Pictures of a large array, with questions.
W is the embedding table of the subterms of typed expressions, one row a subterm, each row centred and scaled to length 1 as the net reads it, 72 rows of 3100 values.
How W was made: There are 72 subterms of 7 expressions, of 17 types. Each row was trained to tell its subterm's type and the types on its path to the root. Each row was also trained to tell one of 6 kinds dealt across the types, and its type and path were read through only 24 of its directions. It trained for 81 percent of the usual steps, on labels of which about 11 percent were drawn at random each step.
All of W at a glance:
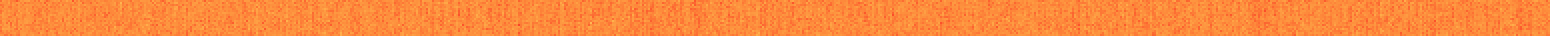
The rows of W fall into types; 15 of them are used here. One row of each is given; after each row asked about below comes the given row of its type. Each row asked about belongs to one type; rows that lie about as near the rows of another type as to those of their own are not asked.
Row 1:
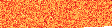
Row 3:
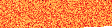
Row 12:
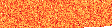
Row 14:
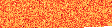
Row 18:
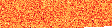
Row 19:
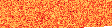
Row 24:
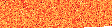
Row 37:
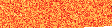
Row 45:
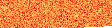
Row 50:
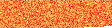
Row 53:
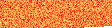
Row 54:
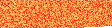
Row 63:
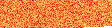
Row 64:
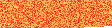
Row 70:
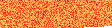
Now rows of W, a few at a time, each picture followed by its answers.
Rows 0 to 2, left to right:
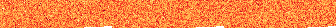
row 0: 24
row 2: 1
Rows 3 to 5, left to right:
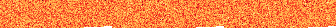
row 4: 54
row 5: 12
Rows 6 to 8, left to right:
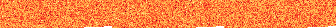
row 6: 18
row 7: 19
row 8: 70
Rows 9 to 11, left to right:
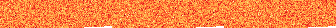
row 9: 12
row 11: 3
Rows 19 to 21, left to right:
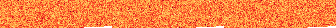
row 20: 19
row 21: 50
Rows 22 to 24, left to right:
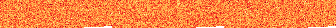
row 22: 53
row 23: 18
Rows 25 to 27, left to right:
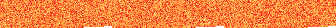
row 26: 50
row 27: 70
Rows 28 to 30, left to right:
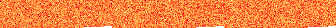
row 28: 24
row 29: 54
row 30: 70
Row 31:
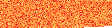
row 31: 37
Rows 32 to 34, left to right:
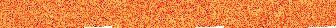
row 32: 53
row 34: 19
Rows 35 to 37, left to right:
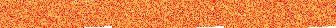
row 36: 3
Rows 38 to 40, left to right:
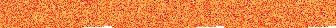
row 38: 1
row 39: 64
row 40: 70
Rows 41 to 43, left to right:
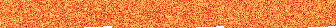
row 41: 50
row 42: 70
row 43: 12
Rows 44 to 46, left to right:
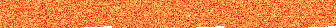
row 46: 18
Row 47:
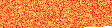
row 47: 54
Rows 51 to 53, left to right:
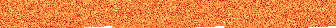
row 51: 14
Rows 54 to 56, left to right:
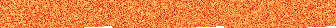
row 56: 14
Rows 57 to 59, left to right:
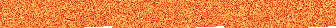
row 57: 53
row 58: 50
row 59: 53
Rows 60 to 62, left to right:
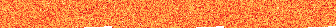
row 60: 54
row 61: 12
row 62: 1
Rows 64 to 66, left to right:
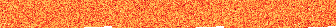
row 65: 63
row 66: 50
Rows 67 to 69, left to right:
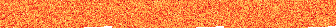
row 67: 3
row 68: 54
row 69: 3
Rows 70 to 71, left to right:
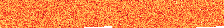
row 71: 64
